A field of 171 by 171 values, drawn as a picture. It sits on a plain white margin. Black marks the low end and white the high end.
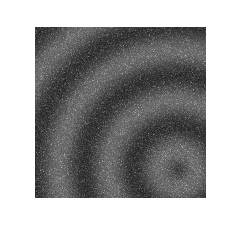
Ninth with the highest average: bottom right. Seam: none. Average level on the scale: 30%. Rings: centred on the bottom right.
